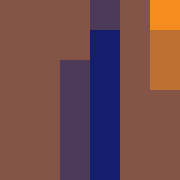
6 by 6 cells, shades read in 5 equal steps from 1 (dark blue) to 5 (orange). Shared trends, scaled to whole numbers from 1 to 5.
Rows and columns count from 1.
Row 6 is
3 3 2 1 3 3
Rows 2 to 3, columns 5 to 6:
3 4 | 3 4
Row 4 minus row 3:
0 0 0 0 0 -1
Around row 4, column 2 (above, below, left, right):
3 3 3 2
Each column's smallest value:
3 3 2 1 3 3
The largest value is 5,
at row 1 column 6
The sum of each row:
19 17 16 15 15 15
